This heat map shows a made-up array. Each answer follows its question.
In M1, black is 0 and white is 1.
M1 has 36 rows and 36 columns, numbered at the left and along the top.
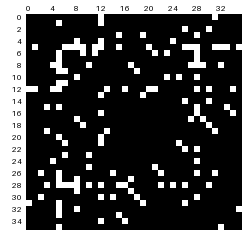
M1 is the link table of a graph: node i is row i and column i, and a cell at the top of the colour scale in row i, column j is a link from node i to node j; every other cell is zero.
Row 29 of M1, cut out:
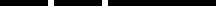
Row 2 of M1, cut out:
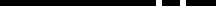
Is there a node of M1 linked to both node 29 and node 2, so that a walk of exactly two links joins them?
no
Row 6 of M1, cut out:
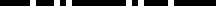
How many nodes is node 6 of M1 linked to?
6
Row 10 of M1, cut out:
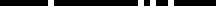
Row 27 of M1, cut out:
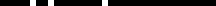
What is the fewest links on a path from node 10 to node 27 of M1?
2
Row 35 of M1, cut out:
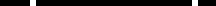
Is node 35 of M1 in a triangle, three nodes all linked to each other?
yes
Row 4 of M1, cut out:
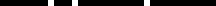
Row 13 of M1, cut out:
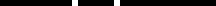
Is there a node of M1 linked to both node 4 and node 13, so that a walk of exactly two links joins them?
yes
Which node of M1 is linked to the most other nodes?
node 5
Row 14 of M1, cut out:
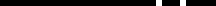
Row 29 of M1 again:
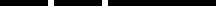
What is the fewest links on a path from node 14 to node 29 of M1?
4
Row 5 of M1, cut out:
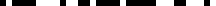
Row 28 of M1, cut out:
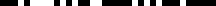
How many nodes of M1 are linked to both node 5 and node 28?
6
